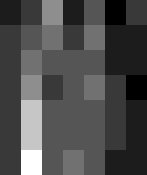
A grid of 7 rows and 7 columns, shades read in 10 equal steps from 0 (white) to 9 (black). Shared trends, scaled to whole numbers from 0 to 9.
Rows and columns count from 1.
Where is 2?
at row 5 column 2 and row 6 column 2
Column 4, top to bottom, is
8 7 6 6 6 6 5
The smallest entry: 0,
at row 7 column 2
